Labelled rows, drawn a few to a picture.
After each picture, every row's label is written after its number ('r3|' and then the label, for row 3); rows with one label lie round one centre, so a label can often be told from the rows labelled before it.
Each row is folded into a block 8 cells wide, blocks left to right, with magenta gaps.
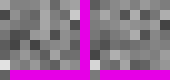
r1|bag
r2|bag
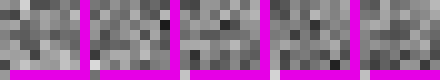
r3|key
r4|bag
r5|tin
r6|tin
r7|tin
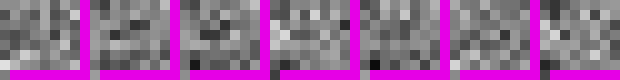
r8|bag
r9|tin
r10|tin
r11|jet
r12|tin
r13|bag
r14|jet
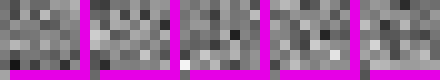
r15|tin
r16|jet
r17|bag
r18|key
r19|key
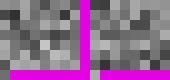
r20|key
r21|tin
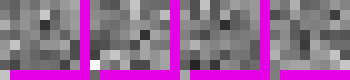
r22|tin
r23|bag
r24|tin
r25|key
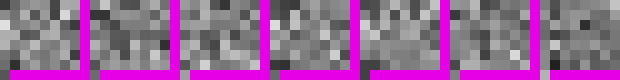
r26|jet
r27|key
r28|key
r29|jet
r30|jet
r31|key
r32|tin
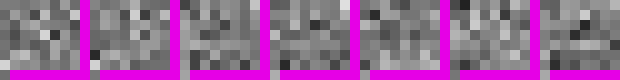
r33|bag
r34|bag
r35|tin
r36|tin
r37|key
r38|jet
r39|tin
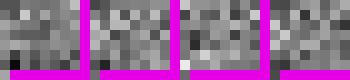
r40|tin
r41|jet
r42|bag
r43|jet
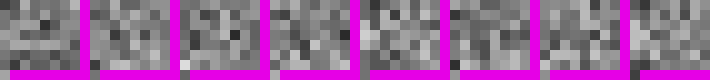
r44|tin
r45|key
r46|bag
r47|key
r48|jet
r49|key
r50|bag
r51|jet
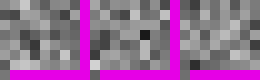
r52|key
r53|bag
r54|jet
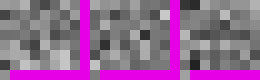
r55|key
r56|bag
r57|tin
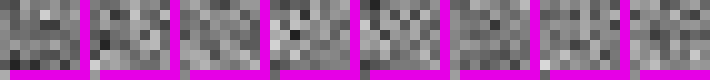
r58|tin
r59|bag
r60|key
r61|jet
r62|jet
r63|tin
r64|bag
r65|key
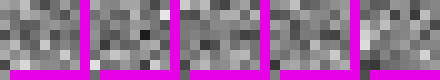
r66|key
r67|bag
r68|key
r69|key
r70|jet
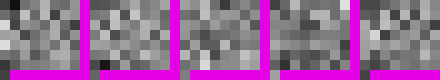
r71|jet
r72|jet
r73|key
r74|tin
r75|jet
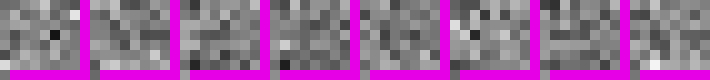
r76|bag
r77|key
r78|tin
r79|tin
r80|key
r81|jet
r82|tin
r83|key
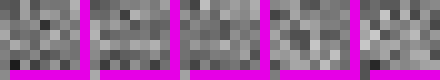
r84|tin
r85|tin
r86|tin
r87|key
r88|jet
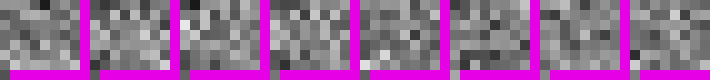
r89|key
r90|jet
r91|jet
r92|jet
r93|bag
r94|tin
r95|key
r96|bag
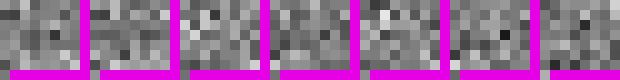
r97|key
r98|key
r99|jet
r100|bag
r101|jet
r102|bag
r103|tin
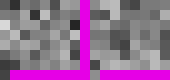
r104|jet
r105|key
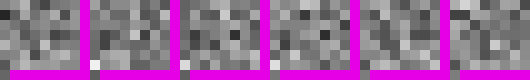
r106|key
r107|bag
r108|bag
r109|bag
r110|key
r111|key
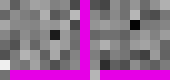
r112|bag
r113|tin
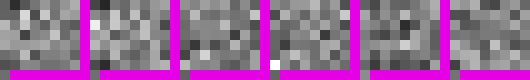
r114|jet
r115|jet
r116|bag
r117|bag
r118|tin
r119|key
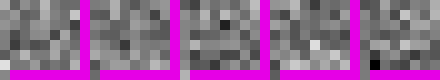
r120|bag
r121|key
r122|tin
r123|key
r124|tin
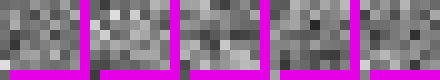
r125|bag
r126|jet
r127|key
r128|tin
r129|bag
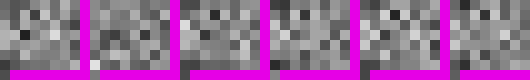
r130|jet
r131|bag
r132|jet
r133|jet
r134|jet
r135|jet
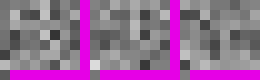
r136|bag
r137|bag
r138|key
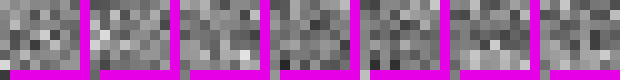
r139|bag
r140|jet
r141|key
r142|tin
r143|tin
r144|key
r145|key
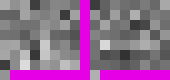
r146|key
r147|tin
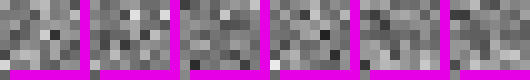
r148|bag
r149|bag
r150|tin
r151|bag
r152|key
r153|key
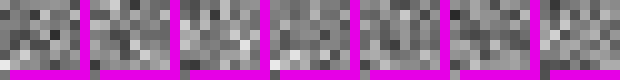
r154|bag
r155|key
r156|jet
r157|bag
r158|key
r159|key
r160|jet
